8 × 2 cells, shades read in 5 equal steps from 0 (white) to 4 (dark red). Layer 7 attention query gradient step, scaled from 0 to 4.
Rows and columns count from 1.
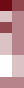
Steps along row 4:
up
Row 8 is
2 2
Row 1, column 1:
4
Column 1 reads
4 1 3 1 1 0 0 2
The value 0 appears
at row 6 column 1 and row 7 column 1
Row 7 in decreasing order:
1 0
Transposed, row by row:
4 1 3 1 1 0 0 2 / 3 2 2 2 2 1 1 2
